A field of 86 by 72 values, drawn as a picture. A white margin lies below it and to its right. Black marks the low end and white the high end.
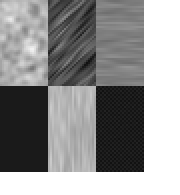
It is made of 2 by 3 panels. Panel 1,1: high, blotchy. Panel 1,2: low, slanting up to the right. Panel 1,3: middling, streaked across, faint in contrast. Panel 2,1: very low, flat. Panel 2,2: high, streaked downward, faint in contrast. Panel 2,3: very low, checkered, faint in contrast.
